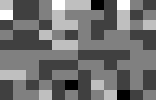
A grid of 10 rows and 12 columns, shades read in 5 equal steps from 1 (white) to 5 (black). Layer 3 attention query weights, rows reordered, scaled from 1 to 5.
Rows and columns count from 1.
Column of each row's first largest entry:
8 2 1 2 1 7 4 4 6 10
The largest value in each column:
4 4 4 4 4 5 4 5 4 5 4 4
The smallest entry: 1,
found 3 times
